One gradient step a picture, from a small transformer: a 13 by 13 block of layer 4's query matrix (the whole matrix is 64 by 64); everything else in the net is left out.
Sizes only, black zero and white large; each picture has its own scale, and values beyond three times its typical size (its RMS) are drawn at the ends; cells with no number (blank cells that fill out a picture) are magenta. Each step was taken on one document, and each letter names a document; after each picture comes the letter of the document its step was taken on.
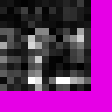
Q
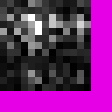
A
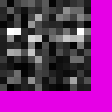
Q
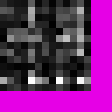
Q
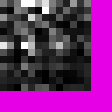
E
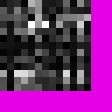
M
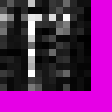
A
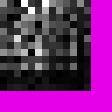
E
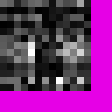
Q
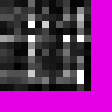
M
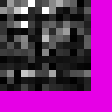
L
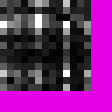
M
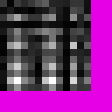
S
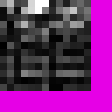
L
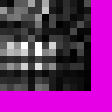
E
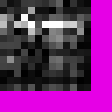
A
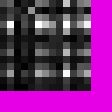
M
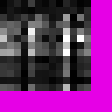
M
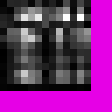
M
